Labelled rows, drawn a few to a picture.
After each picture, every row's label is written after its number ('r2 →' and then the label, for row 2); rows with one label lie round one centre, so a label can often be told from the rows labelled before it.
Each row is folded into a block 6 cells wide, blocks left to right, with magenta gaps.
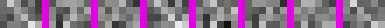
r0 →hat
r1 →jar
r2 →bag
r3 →hat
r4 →jar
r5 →jar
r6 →bag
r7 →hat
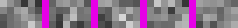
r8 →hat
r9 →jar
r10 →hat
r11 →bag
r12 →bag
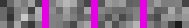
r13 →jar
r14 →bag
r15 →bag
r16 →jar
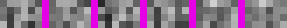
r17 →jar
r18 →bag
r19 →jar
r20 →jar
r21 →bag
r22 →bag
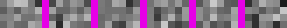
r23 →bag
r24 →jar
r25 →bag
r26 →jar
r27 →bag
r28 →jar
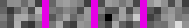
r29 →jar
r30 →bag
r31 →jar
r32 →hat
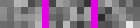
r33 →bag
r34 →jar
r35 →hat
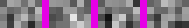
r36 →jar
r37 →hat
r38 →jar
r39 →jar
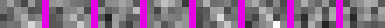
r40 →hat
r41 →hat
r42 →jar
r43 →bag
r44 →hat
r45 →hat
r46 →jar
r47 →jar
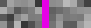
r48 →jar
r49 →bag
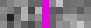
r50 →jar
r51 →hat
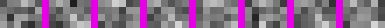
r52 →jar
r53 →hat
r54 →bag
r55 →hat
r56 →bag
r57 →jar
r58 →hat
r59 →hat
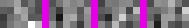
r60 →hat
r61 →jar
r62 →jar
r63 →jar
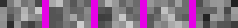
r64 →jar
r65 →hat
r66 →hat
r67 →hat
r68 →jar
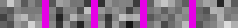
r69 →hat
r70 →jar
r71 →jar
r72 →bag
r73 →hat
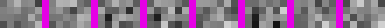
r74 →bag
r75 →bag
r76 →jar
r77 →jar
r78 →hat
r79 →jar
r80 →hat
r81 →bag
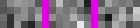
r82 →jar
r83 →hat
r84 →jar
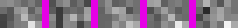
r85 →hat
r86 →jar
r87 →hat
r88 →hat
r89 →hat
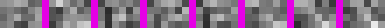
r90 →bag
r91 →hat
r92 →jar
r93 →jar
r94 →jar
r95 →hat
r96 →hat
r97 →hat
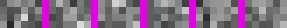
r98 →jar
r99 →hat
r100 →bag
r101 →bag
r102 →jar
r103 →bag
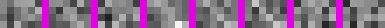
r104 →jar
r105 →hat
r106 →jar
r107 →hat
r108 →hat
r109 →hat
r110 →jar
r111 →jar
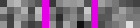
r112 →jar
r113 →jar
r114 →hat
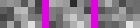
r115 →hat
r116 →hat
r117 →hat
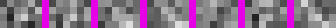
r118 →jar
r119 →jar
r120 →hat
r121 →hat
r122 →bag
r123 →jar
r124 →hat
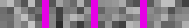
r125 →hat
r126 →jar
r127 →bag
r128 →bag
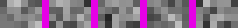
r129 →bag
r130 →bag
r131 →jar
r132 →hat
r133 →jar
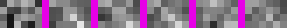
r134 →jar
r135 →hat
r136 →hat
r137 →hat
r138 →bag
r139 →hat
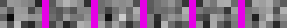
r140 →jar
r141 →bag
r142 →jar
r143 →jar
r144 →jar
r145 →jar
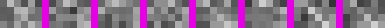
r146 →hat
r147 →bag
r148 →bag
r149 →bag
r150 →hat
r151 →bag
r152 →hat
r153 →hat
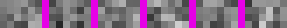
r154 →bag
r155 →jar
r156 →bag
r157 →hat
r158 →bag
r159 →jar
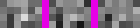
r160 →jar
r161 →jar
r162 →jar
